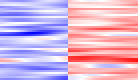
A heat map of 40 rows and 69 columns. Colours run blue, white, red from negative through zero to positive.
Average level on the scale: 50%. Grain: streaks across. Seam: vertical, 50% of the way across, the right part higher. Ninth with the lowest average: middle left.
